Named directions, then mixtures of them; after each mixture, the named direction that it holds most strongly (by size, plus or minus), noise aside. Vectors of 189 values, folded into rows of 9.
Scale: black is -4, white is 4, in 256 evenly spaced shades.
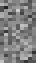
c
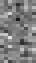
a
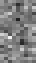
a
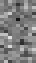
a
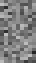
c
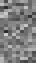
c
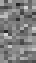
a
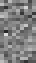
c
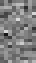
a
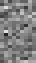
c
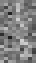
a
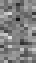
a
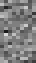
c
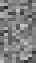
c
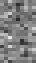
a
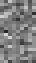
a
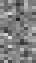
a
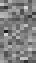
c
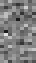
a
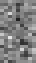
a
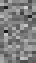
c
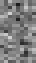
a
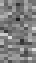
a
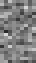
a
